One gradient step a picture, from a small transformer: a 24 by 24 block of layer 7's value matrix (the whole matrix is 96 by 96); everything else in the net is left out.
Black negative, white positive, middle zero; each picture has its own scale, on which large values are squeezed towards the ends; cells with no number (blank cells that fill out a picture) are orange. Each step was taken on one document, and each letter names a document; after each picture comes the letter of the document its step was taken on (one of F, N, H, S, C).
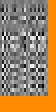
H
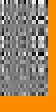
H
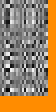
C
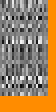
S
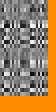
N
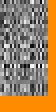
N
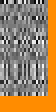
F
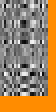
N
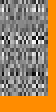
F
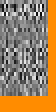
F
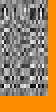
N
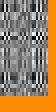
F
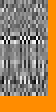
F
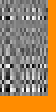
C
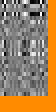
N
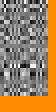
N
